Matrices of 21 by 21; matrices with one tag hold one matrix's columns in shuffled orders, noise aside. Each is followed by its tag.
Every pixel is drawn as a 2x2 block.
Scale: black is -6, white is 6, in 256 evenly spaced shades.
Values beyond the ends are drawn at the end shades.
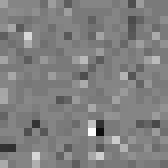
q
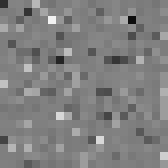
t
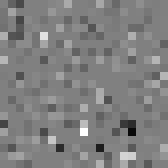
q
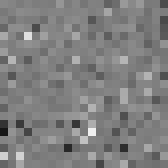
q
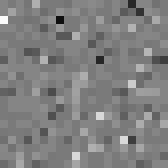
t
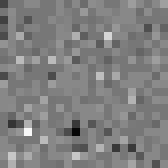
q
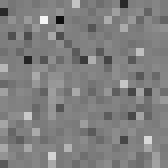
t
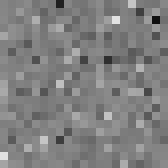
t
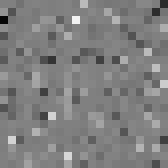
t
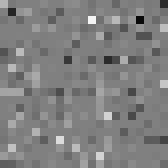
t
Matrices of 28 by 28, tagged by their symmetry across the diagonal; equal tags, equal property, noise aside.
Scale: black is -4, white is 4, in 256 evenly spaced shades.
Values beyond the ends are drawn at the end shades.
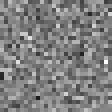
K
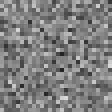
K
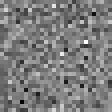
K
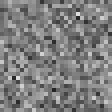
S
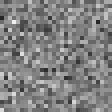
K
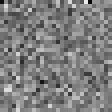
K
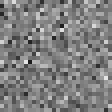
S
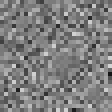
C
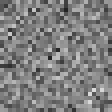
C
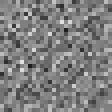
C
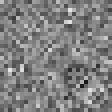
C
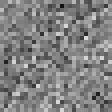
C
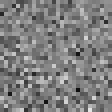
K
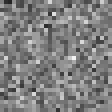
K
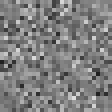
S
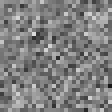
C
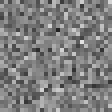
K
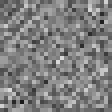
C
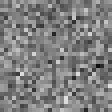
S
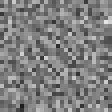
S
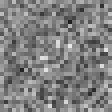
C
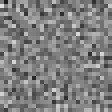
S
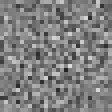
S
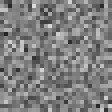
S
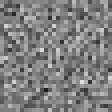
K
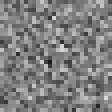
S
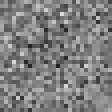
C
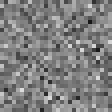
S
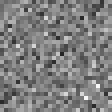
C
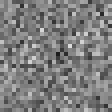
K
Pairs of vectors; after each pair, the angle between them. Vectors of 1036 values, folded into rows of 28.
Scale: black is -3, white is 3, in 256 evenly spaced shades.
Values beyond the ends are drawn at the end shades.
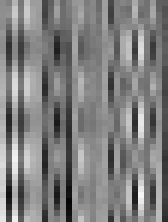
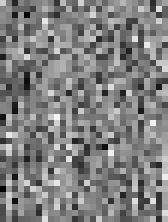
partly opposed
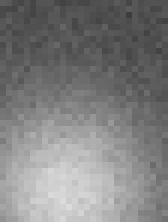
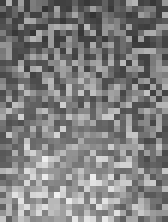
partly aligned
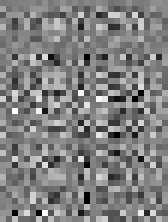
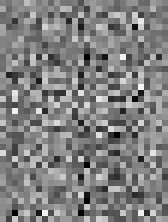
nearly parallel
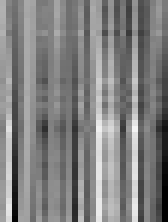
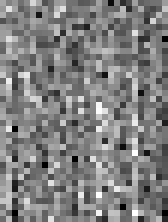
partly aligned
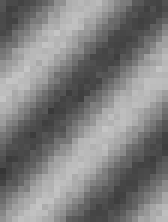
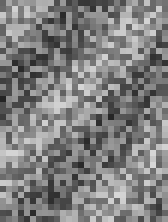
partly opposed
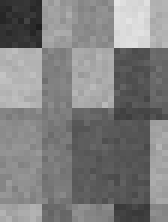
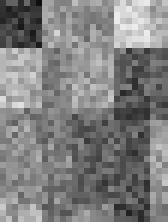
nearly parallel
